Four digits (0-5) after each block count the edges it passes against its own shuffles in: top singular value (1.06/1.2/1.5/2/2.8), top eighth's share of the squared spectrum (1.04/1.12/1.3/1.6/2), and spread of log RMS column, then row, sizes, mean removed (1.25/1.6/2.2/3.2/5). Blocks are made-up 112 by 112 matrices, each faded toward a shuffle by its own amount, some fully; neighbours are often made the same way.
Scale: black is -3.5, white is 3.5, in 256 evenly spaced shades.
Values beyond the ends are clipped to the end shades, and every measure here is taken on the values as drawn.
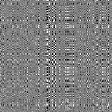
5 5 4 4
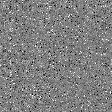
3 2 1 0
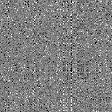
4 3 2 2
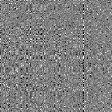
5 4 3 3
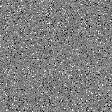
3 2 1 0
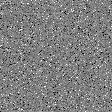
2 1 0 0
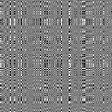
5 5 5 4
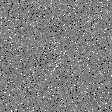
0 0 0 0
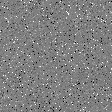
0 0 0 0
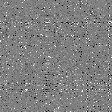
4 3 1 2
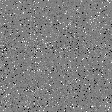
3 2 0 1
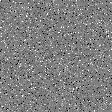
0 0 0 0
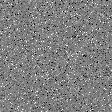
0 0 0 0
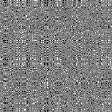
5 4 3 3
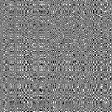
5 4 4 4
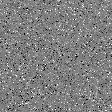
2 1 0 0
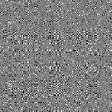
5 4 3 3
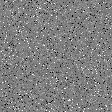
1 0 0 0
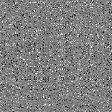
4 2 1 1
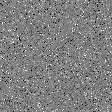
2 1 0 0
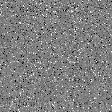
3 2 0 1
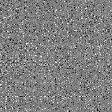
4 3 1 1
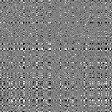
5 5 4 4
